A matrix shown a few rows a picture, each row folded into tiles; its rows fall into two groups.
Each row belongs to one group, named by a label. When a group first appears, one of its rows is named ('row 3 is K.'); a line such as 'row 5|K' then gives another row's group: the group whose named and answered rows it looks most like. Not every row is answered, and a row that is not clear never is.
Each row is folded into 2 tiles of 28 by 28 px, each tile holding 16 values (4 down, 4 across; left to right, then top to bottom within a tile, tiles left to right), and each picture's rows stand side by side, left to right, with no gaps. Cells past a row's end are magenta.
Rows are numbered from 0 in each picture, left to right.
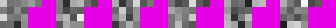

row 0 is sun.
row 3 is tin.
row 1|tin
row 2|tin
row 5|tin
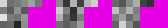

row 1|sun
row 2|tin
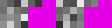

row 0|tin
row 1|tin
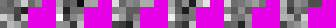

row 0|tin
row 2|sun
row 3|sun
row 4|sun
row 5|tin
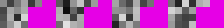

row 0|tin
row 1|tin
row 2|tin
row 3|sun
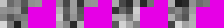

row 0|sun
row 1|sun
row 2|tin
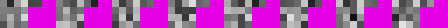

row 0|tin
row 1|tin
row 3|tin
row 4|tin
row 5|tin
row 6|tin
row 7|tin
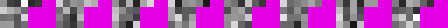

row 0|tin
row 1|sun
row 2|sun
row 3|tin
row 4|tin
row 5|sun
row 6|sun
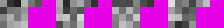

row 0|tin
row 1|tin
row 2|tin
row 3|sun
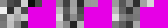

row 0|tin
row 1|sun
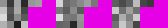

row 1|sun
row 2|tin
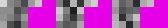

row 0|sun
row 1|sun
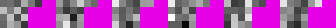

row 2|sun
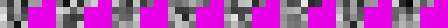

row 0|sun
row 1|sun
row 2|tin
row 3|tin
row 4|tin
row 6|sun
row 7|tin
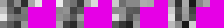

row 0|sun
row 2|sun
